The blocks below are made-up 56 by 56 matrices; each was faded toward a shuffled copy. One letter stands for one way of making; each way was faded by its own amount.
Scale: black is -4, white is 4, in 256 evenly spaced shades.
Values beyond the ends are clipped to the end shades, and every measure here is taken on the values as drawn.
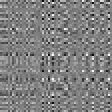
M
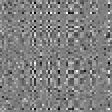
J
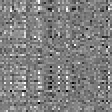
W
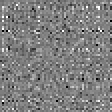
W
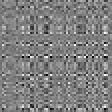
M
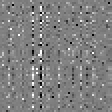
J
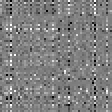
J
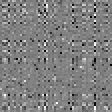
J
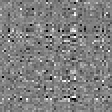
W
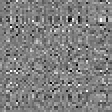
W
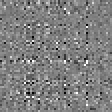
W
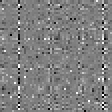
J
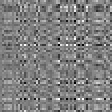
M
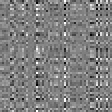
M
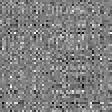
W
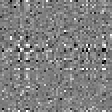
W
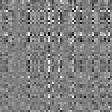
M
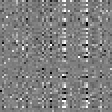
J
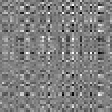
M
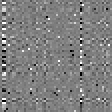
J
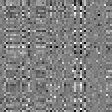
J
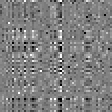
J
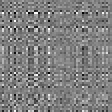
M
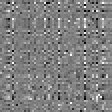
J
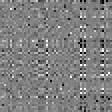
J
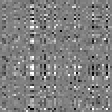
J
